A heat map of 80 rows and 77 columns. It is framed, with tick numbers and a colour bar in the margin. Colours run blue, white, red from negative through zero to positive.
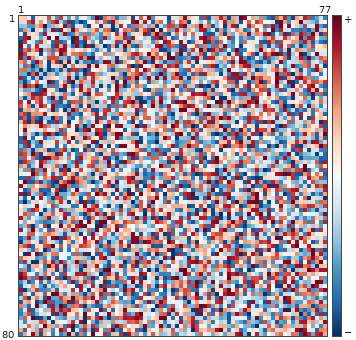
Histogram: flat. Average level on the scale: 50%. Odd rows or columns: none. Slope: none. Grain: fine. Mirror symmetry: none.
